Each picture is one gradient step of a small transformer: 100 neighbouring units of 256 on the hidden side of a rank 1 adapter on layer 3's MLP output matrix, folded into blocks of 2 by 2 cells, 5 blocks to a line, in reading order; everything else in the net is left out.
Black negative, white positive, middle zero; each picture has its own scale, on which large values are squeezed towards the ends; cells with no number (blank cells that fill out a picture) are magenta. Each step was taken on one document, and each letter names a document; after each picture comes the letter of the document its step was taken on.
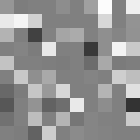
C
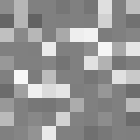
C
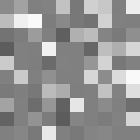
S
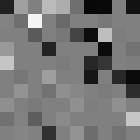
S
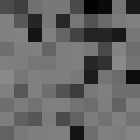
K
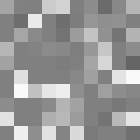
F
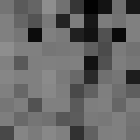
K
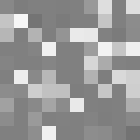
C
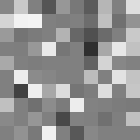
C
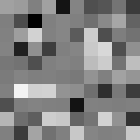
F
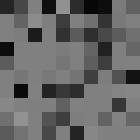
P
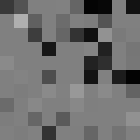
S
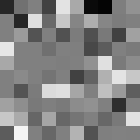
P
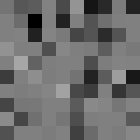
K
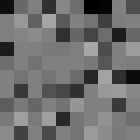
P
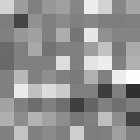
S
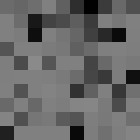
K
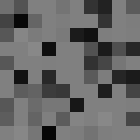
C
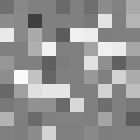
C
